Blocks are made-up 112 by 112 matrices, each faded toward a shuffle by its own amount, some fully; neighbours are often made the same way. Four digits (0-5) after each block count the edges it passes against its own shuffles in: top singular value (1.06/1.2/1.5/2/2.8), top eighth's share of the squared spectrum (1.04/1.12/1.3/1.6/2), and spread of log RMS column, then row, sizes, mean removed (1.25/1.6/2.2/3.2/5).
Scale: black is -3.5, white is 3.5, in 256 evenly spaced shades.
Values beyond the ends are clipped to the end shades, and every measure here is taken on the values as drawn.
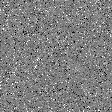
0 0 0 0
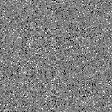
4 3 2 2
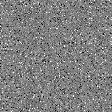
3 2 1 1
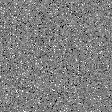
3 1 0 0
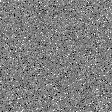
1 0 0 0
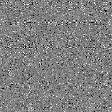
4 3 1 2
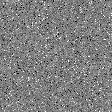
2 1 0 0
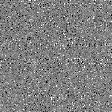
4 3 1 2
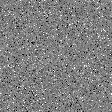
1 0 0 0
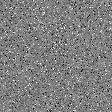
1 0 0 0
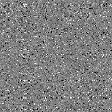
4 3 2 2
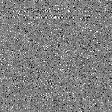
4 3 1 2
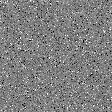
2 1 0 0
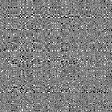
5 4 3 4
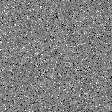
2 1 0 0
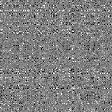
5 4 2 3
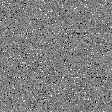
3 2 0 1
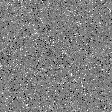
2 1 0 0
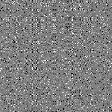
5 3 2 2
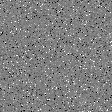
0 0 0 0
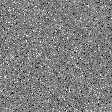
1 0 0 0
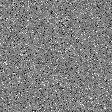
0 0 0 0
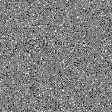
3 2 1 1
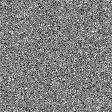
0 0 0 0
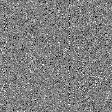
2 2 3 0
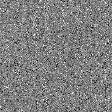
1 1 2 0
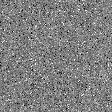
0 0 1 0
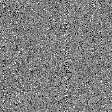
1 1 3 0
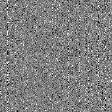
2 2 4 0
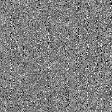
1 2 3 0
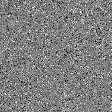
0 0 1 0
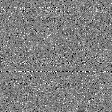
3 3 0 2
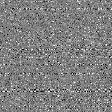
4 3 0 3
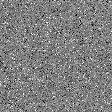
2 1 0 1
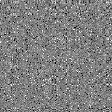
4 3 2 2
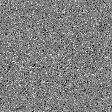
0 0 0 2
